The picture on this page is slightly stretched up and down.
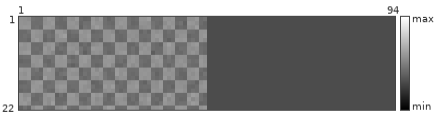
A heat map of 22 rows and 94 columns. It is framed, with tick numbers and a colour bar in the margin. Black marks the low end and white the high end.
The table splits into one row of 2 panels. Panel 1,1: middling, checkered. Panel 1,2: low, flat.
